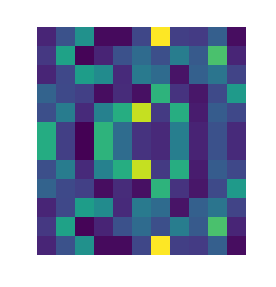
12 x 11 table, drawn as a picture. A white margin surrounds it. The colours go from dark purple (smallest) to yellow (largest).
Average level on the scale: 30%. Calmest part: middle right. Mirror symmetry: top to bottom. Slope: none.
